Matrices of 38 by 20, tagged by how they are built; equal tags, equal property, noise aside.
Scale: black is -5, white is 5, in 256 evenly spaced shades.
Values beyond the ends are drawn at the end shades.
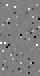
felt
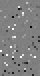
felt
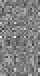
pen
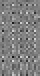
pen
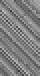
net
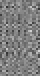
pen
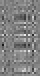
pen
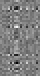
pen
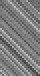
net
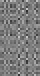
pen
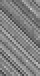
net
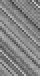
net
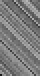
net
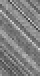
net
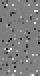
felt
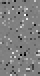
felt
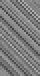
net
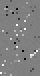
felt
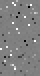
felt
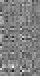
pen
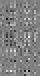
pen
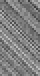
net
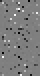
felt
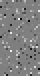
felt
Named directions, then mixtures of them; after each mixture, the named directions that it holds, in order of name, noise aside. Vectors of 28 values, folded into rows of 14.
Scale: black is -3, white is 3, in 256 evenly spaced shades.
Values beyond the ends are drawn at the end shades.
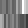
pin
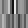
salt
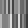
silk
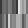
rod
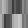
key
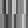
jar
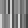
silk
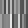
silk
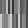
silk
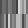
rod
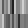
pin, salt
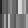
key, rod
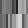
key, rod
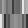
key, pin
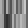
jar, key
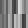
jar, rod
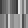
rod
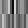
salt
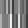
silk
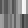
pin, rod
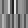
salt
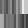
pin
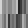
rod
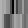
key, salt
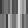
rod, silk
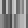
jar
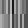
salt, silk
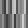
jar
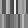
jar, salt
